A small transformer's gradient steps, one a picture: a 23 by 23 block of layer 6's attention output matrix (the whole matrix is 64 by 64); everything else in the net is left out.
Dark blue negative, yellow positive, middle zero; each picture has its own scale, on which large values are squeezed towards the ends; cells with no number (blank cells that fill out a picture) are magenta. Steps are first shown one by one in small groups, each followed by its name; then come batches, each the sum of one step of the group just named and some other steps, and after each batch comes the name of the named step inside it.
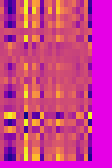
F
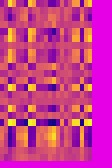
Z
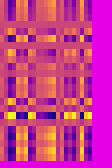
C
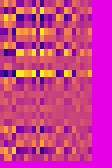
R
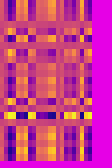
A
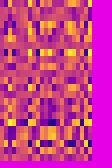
Z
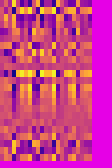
R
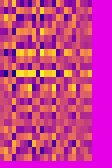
R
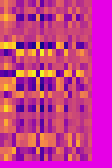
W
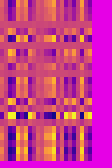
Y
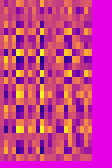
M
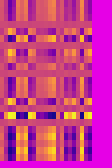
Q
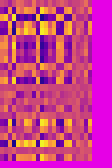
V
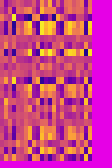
V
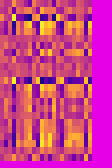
V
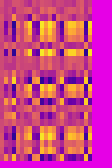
Y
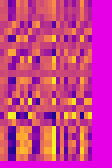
Y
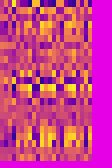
V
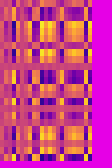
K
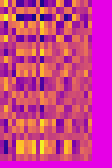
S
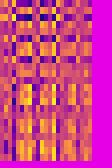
S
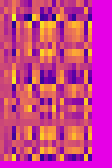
K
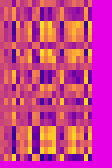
K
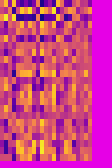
S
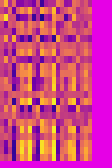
S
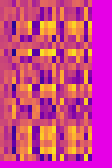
K
